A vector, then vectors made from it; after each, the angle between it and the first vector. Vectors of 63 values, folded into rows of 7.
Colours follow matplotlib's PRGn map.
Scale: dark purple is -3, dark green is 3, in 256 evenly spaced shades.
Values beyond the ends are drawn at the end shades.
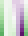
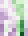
nearly opposite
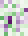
orthogonal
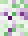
orthogonal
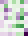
partly opposed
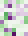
orthogonal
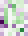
partly opposed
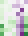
nearly parallel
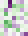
orthogonal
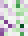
partly opposed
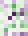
orthogonal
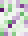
orthogonal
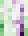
nearly parallel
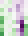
nearly parallel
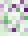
orthogonal
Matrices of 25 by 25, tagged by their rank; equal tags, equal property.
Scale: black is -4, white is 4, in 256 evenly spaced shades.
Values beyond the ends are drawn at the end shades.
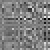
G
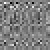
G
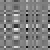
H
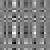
H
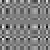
H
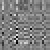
G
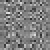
G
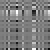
H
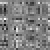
G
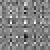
G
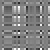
H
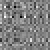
G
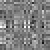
G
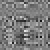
G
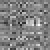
G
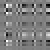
H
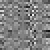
G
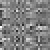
G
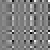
H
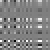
H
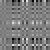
H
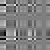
H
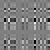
H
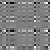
H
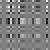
H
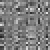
G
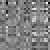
G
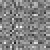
G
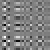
H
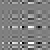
H
